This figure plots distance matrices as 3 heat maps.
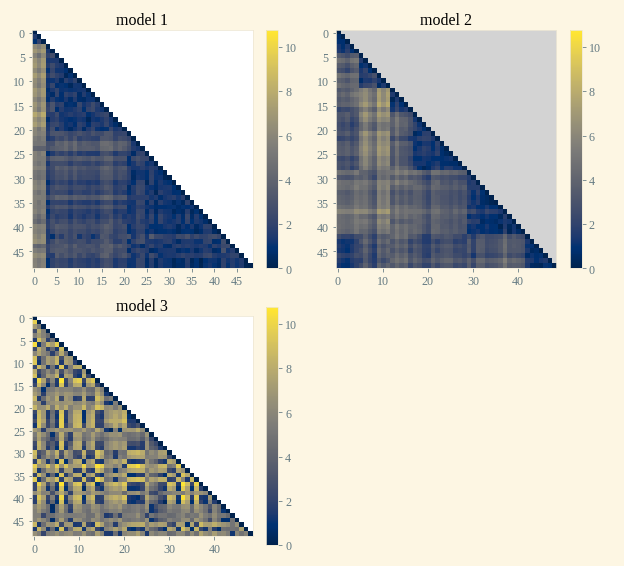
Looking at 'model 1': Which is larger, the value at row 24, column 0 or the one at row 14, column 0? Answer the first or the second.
the second
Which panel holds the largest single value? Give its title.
model 3
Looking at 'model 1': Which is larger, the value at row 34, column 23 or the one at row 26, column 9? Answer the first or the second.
the second
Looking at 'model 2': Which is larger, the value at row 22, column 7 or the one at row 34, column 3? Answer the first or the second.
the first
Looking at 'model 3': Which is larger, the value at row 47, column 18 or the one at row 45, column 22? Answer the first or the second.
the first
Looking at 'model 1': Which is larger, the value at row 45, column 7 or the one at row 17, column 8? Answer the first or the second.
the first
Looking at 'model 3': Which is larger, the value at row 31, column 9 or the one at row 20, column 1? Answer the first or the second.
the second
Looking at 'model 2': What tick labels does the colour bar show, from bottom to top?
0, 2, 4, 6, 8, 10
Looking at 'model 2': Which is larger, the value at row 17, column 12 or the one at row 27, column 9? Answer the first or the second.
the second
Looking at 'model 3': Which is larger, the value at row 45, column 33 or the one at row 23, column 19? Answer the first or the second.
the second
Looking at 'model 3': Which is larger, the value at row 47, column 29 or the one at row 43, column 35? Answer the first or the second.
the second
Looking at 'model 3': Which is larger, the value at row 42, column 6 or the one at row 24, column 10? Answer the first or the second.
the second
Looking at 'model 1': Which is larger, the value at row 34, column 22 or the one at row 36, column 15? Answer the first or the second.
the second
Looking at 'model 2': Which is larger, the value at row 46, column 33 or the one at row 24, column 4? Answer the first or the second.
the second
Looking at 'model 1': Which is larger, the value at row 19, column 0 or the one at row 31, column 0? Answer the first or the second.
the first
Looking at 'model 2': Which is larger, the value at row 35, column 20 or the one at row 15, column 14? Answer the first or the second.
the first
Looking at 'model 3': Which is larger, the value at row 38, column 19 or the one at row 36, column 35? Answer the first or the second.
the second
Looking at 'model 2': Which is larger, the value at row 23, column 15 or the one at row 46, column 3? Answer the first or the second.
the first
